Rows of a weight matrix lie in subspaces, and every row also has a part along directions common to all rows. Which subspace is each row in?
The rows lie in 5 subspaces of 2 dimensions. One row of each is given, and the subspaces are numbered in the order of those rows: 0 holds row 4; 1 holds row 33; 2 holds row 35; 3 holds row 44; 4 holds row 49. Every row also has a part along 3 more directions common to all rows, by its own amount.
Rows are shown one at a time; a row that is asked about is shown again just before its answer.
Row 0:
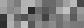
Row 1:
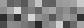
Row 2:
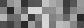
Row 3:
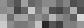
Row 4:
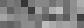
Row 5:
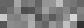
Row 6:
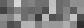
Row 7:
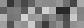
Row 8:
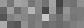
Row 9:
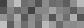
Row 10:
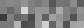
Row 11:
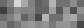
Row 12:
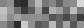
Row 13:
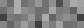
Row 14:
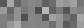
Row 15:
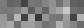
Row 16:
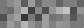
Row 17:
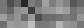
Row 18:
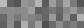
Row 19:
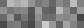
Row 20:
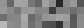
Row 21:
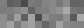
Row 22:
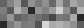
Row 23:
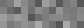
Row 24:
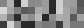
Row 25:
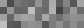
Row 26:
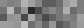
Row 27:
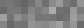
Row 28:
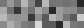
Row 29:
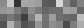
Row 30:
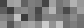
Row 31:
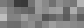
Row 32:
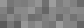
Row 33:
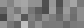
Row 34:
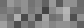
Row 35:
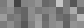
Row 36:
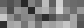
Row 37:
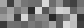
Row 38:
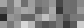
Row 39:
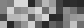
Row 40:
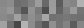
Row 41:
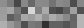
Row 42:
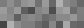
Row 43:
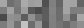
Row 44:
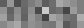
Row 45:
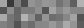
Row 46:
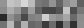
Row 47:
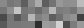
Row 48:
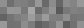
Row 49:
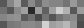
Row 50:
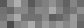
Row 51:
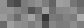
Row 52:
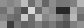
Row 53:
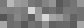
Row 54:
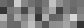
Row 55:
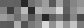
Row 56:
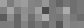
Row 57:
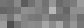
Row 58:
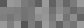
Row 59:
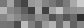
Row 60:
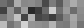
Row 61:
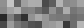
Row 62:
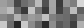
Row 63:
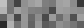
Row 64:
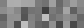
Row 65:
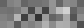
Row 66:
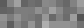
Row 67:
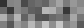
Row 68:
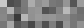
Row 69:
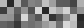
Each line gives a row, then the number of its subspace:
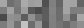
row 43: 1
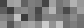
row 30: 3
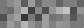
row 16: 4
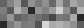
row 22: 2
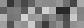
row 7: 4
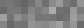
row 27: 2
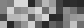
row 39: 3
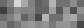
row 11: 0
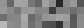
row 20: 2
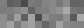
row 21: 4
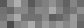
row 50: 3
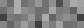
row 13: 2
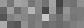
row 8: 3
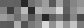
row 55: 0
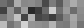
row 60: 1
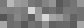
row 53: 1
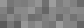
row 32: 1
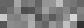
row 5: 0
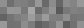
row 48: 2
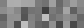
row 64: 0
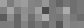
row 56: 3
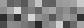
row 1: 2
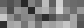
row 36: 4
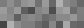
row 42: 0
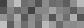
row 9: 1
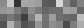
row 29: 2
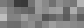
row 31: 0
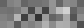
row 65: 4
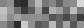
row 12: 0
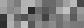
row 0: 1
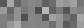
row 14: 3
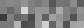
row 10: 0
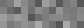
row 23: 2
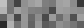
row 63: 1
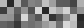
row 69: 3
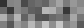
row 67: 3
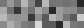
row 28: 2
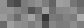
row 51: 1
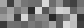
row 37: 3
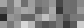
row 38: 4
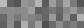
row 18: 1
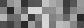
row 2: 1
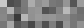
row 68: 3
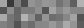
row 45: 3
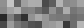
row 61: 2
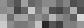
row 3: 2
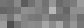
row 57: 0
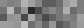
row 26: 1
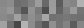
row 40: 0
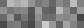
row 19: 4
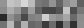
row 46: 0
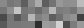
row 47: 2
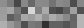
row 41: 1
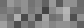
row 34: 4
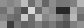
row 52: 4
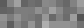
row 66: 1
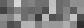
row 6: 0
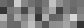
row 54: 0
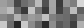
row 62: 0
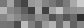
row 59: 0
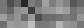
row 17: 4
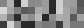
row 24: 4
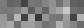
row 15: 4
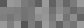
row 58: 1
